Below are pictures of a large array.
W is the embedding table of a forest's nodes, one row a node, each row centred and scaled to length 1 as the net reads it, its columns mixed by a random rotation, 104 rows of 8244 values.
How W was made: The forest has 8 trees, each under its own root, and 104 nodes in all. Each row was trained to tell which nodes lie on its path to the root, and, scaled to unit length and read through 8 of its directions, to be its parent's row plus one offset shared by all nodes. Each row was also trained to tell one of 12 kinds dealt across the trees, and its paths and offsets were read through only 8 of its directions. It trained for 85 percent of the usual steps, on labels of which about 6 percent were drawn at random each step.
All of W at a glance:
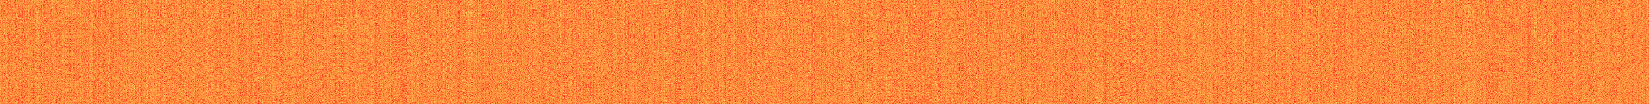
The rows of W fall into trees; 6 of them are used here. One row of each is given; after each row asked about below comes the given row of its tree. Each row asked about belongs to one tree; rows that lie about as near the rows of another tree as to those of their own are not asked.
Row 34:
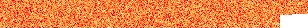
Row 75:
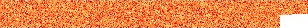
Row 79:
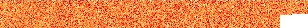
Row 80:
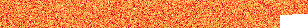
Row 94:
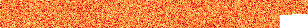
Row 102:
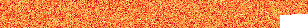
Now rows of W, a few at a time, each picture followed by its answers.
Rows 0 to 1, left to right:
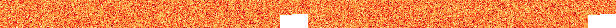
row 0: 34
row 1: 79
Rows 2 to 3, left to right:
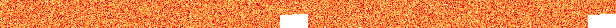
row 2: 79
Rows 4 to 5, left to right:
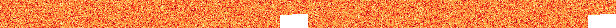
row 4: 75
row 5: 94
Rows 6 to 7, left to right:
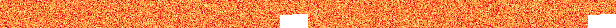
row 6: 94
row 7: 79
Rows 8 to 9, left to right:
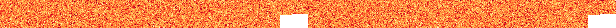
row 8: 102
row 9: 94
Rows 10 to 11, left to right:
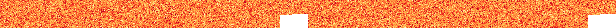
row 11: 79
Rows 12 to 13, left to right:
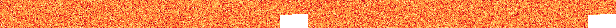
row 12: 79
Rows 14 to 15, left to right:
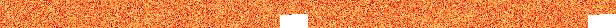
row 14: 79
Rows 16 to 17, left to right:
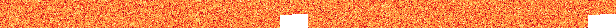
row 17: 102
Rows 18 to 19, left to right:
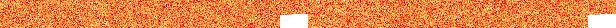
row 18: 80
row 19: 102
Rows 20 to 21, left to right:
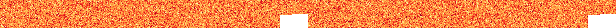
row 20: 79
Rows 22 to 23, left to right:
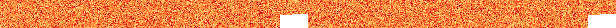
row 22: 34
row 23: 75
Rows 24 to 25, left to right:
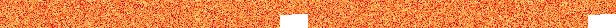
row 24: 79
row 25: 102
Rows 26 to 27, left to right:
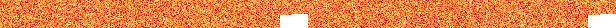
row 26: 80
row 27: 34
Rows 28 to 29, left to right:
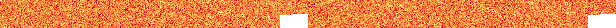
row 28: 102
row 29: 80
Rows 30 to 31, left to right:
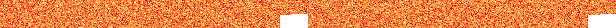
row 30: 80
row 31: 80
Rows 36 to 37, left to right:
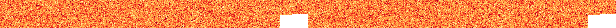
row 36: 79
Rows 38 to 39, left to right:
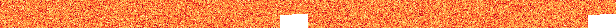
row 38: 102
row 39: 80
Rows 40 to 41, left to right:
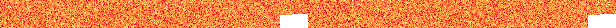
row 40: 102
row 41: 75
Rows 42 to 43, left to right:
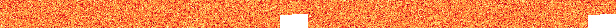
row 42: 79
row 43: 102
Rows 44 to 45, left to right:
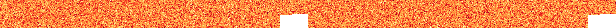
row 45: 94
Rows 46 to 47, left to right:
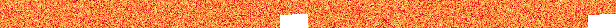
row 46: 102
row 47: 80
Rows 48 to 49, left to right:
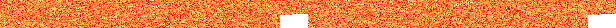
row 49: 75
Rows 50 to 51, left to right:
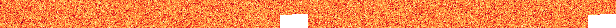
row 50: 80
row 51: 80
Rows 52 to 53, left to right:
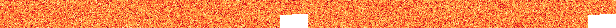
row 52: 94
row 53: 94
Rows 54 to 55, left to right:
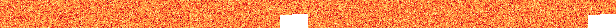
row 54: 79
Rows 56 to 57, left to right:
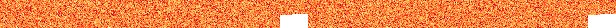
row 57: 75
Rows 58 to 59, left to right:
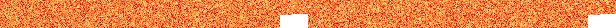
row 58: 79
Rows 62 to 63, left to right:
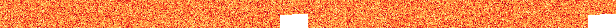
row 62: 34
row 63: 102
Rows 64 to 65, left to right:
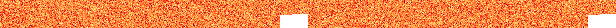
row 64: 80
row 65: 102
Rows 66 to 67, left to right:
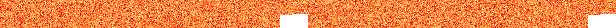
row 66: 79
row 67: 80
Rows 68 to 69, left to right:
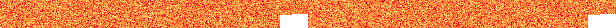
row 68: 80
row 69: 102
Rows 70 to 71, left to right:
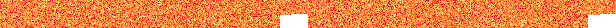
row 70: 80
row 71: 34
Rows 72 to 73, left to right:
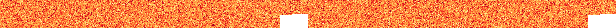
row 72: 94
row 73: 79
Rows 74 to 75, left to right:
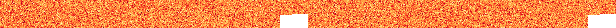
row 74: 80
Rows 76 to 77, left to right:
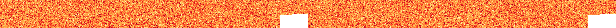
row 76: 102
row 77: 102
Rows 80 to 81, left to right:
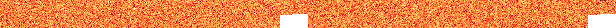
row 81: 94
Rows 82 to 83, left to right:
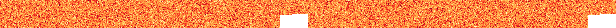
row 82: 102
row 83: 94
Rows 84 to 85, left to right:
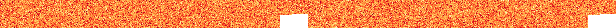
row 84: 102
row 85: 79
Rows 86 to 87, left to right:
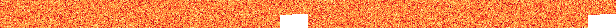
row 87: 102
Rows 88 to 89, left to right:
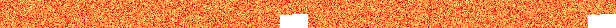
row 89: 75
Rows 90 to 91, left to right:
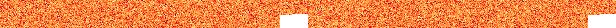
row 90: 79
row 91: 79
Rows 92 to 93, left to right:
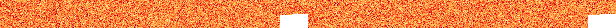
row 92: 80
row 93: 75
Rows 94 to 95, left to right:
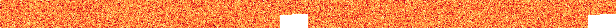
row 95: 102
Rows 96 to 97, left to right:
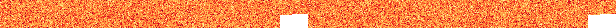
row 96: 34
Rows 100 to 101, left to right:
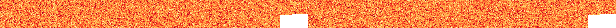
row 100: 79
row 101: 75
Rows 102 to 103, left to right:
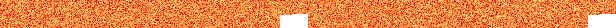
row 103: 79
